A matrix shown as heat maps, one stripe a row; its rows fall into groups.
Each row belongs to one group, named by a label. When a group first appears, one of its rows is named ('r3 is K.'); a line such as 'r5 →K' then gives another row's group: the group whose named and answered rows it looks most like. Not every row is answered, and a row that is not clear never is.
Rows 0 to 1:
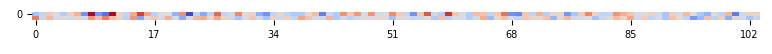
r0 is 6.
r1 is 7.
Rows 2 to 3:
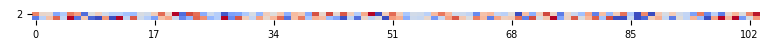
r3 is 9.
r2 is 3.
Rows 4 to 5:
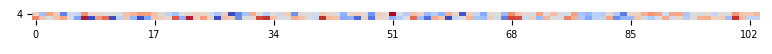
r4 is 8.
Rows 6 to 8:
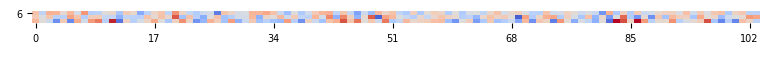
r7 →3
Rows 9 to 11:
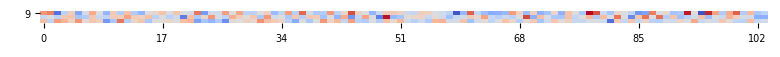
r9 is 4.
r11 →6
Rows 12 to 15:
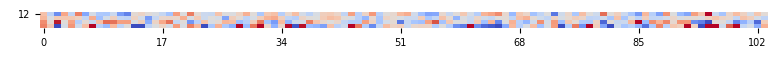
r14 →7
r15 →4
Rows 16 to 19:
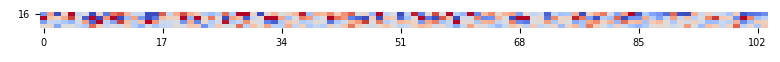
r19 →4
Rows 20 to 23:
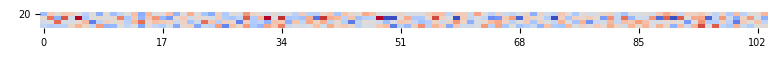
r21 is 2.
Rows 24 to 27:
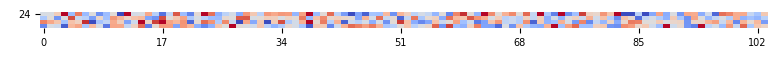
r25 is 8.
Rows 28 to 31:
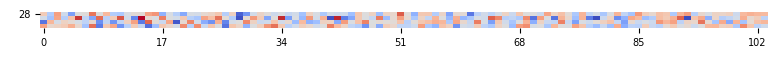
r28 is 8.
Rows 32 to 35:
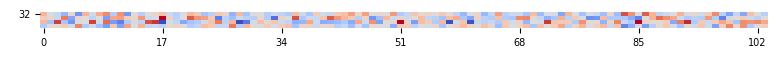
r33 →8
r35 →9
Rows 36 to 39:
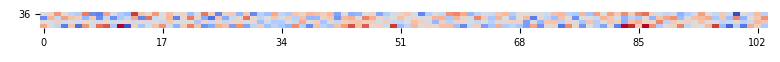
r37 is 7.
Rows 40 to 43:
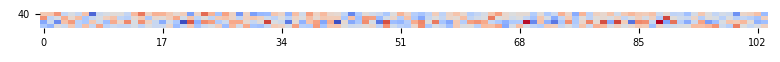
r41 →7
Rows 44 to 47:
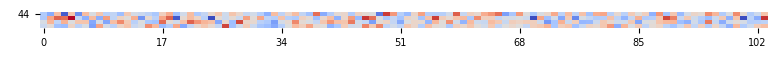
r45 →7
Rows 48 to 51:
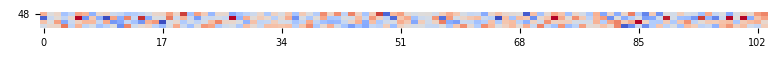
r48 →3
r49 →9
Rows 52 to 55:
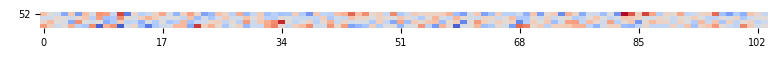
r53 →6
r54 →2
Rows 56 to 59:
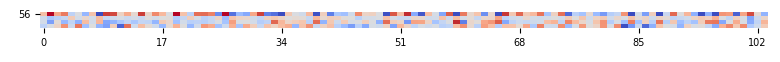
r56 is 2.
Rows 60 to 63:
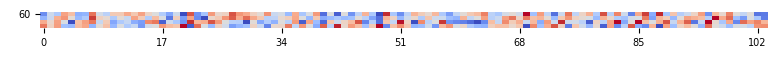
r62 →8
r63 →3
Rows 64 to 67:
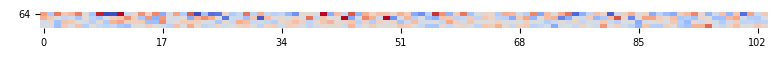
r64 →6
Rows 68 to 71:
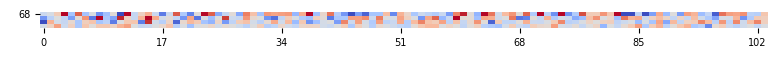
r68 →9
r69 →6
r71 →7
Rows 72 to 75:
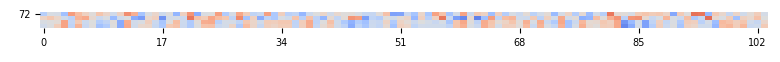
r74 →9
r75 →9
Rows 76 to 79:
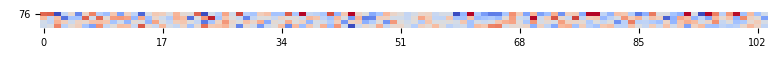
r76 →4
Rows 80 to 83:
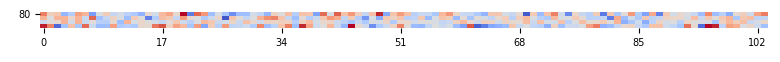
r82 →9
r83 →4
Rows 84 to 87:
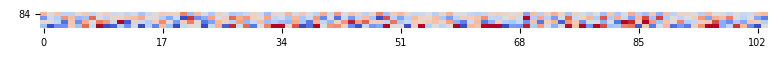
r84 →3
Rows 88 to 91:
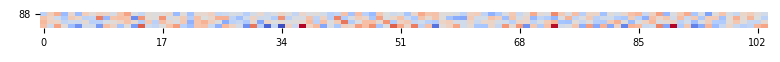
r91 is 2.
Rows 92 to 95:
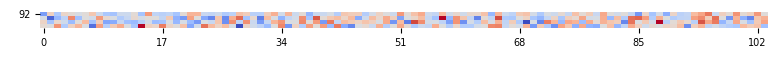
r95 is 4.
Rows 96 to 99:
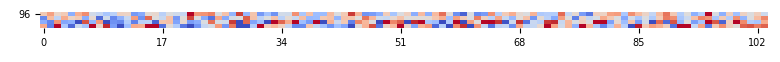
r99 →8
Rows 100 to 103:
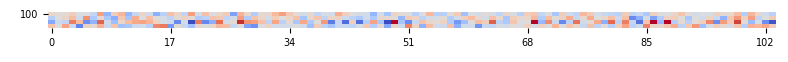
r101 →9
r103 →8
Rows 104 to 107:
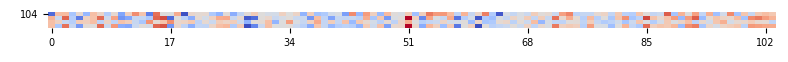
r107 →8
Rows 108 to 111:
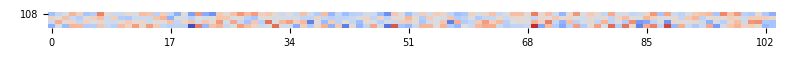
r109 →8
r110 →2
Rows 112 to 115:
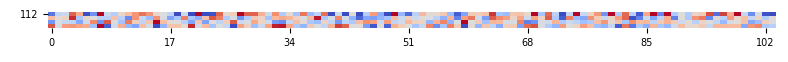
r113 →9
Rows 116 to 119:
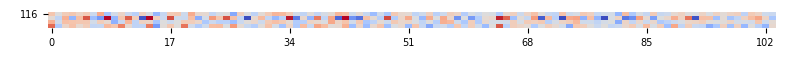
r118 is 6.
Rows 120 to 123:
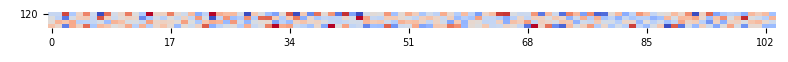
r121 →4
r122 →2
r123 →2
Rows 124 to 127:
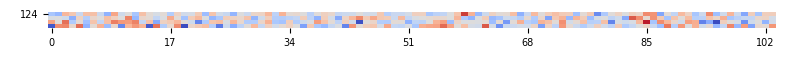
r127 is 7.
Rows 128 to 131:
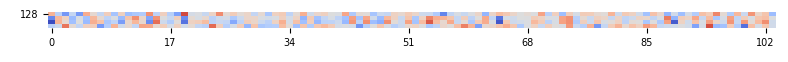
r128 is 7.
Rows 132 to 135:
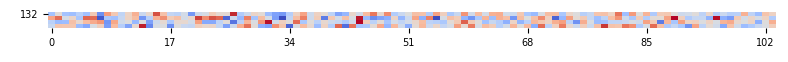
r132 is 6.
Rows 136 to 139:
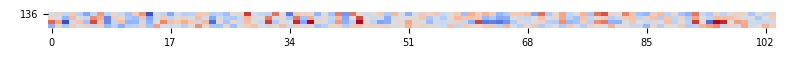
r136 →4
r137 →4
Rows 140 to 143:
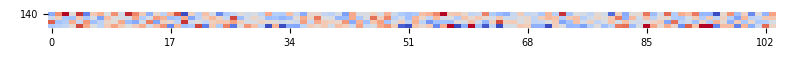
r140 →7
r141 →6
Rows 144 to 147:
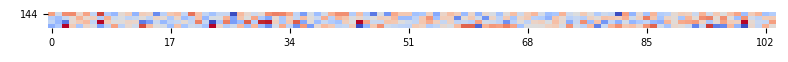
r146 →4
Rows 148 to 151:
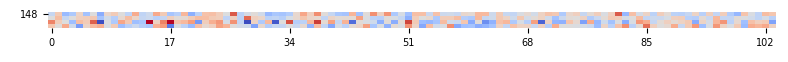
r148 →6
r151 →8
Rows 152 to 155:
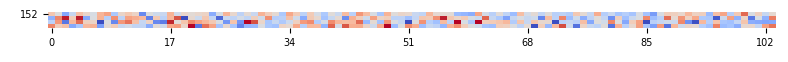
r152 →4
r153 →7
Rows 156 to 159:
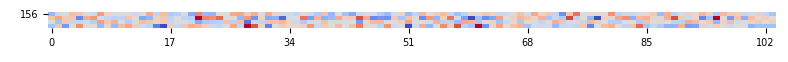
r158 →8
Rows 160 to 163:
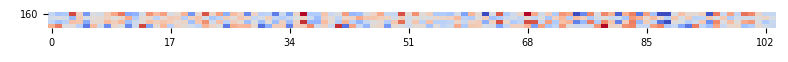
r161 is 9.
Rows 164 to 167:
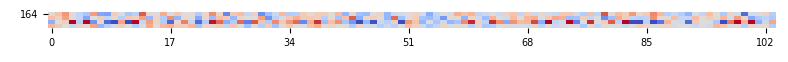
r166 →9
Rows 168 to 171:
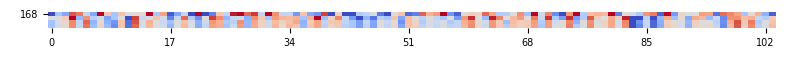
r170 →9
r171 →9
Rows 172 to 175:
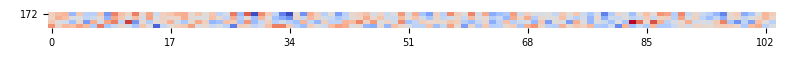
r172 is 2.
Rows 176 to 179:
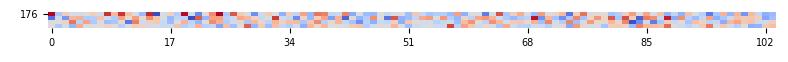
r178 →9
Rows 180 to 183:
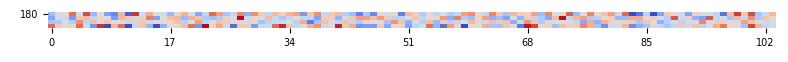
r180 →9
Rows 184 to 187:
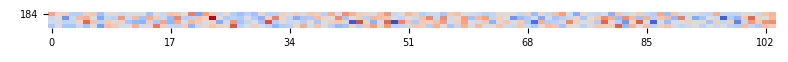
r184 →3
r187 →6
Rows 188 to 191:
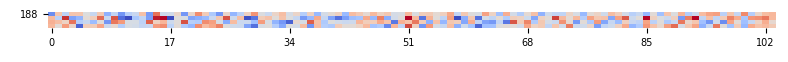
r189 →8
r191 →8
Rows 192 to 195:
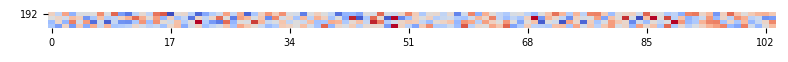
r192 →8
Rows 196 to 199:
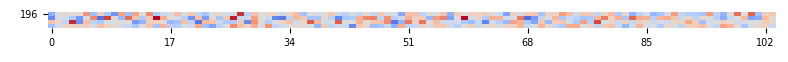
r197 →6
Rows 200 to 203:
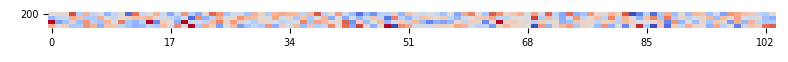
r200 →9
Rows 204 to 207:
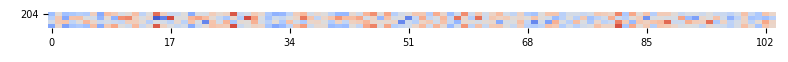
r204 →6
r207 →6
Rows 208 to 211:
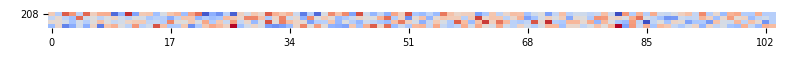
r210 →2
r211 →6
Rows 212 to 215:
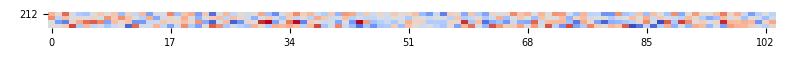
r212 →3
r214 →4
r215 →9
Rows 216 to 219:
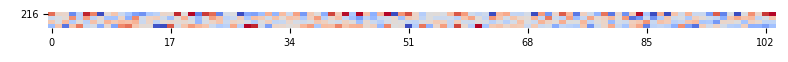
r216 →3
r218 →7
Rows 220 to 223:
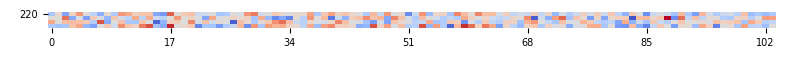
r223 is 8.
